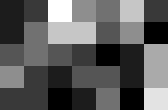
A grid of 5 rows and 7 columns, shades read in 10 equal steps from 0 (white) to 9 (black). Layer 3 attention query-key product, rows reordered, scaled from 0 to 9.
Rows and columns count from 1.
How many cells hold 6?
5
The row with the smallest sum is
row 1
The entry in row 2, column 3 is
2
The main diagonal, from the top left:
8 5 6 6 5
